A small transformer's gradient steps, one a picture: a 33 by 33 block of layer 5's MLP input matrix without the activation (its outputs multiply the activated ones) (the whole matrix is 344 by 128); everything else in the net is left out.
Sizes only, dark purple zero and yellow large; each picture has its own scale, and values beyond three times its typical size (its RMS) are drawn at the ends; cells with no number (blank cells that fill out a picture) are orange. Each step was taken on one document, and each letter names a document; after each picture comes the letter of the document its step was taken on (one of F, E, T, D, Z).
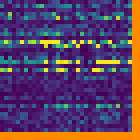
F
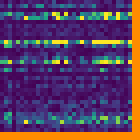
F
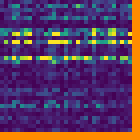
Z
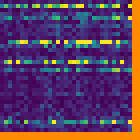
F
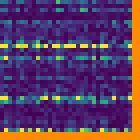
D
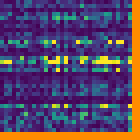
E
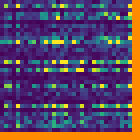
E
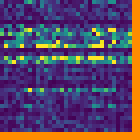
Z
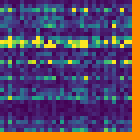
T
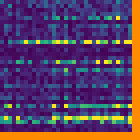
F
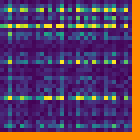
T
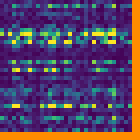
Z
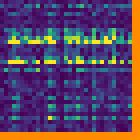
Z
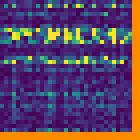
Z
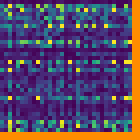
T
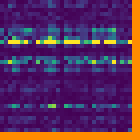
Z
